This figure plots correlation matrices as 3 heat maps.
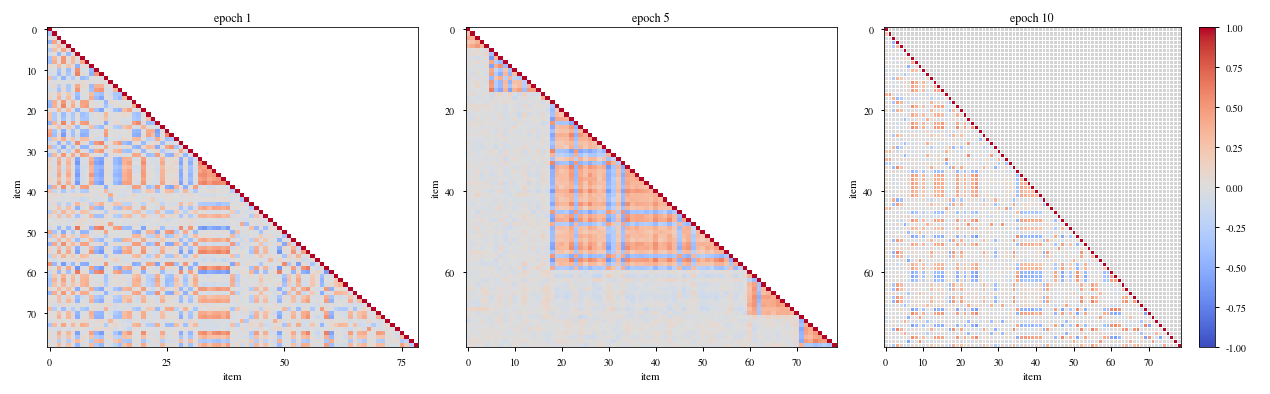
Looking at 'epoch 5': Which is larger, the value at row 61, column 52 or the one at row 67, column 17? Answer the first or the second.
the second
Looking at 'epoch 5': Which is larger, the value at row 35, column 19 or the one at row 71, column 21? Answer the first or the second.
the first
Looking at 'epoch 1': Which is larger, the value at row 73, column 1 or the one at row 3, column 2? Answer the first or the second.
the first
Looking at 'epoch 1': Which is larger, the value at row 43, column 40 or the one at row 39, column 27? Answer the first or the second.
the second
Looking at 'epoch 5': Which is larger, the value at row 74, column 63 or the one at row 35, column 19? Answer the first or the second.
the second
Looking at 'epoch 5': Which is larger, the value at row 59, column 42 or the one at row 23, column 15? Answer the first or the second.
the second
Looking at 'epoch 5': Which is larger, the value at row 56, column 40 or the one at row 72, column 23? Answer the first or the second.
the second
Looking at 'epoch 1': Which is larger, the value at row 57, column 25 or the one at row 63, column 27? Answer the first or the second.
the second
